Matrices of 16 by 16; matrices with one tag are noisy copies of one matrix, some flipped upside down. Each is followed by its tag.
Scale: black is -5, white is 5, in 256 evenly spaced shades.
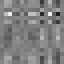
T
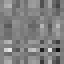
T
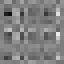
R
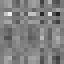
T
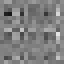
R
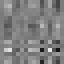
T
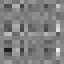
R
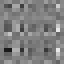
R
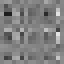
R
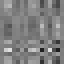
T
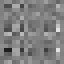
R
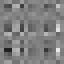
R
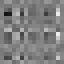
R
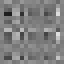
R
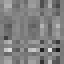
T
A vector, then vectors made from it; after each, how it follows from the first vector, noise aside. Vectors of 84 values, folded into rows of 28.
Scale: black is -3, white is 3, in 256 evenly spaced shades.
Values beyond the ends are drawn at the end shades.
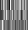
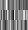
wrapped around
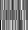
wrapped around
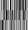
negated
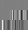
partly zeroed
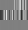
partly zeroed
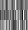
wrapped around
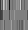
partly zeroed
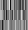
negated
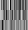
negated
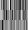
negated
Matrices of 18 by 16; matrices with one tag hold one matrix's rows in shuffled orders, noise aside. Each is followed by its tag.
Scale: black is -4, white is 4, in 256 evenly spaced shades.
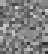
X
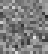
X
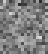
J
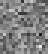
J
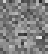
J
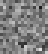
J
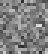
J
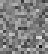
J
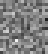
X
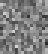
X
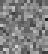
X
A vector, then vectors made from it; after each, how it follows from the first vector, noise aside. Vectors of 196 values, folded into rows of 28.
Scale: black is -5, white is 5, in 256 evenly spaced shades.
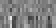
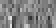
copied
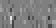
partly zeroed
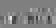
partly zeroed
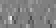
partly zeroed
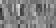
wrapped around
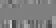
partly zeroed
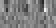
reversed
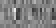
wrapped around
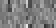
wrapped around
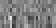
copied
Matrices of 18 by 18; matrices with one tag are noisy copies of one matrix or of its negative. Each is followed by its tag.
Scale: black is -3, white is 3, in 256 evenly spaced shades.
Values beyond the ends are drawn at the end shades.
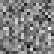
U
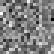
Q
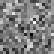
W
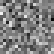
Q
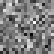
W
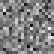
U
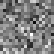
W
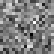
W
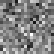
W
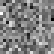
Q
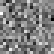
Q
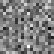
U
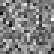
Q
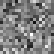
W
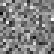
Q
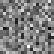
U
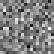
U
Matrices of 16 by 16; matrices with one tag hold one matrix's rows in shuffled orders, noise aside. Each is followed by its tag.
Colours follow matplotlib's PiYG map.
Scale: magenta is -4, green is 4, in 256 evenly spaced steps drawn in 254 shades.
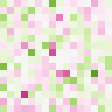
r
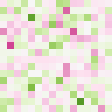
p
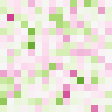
p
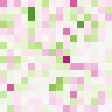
p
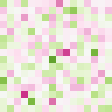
r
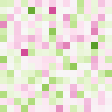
r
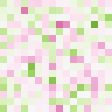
r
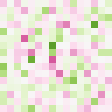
r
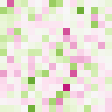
p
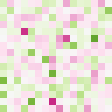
r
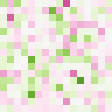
p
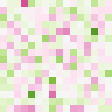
r
